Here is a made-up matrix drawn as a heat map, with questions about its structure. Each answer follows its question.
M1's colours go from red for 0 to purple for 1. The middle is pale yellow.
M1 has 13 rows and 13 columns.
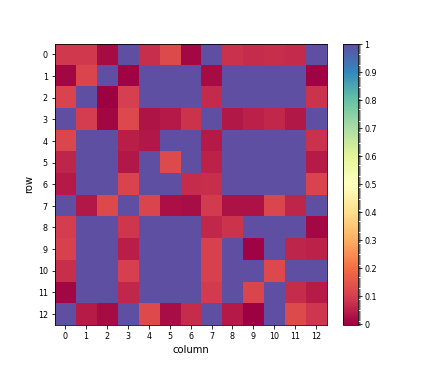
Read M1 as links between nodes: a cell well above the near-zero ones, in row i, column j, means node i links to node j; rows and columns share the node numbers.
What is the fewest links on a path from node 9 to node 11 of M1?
2
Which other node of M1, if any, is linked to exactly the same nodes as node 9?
node 11
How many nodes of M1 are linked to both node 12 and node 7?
2
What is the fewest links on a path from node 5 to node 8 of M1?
1
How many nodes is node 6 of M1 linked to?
8
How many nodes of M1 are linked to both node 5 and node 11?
6
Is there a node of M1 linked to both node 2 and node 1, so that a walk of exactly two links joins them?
yes
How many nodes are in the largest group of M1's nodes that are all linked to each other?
8
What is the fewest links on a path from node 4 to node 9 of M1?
1
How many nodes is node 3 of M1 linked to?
3
